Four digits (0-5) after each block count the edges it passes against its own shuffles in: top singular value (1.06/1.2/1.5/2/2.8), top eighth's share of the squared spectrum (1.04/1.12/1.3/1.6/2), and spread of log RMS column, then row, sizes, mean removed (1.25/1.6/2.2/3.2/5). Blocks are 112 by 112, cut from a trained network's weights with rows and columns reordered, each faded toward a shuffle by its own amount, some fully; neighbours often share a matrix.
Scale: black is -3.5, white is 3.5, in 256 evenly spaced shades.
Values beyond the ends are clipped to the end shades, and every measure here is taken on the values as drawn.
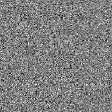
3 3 2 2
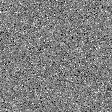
0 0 0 0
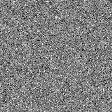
2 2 0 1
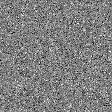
1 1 0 0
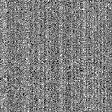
4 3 1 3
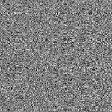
4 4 2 3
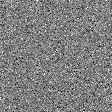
0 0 0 0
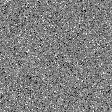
0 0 0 0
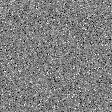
0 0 0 0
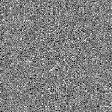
3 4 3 2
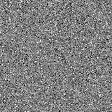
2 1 0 0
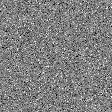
0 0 0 0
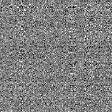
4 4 3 2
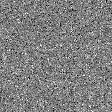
1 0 0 0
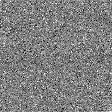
2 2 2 0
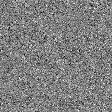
2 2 0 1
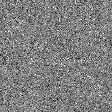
2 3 1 1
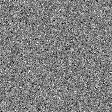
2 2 0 0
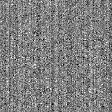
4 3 0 2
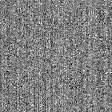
3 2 0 1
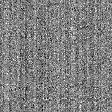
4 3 0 2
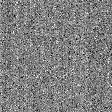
2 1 0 0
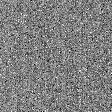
2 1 0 0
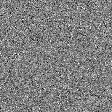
2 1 0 0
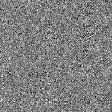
3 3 2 1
